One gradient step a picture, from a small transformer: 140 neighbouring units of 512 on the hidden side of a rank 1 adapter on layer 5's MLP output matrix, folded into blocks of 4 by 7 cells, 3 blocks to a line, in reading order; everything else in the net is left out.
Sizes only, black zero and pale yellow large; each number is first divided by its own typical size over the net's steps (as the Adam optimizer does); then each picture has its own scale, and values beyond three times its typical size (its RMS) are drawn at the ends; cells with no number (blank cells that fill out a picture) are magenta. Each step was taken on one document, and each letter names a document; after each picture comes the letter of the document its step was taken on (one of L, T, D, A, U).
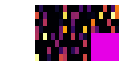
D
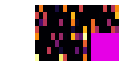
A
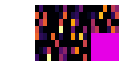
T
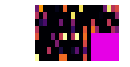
A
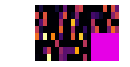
T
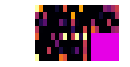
A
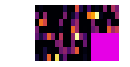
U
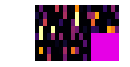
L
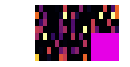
D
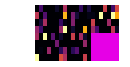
D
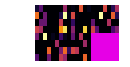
D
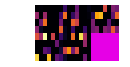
U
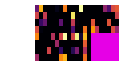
A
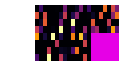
T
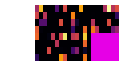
A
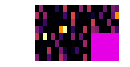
D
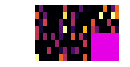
D
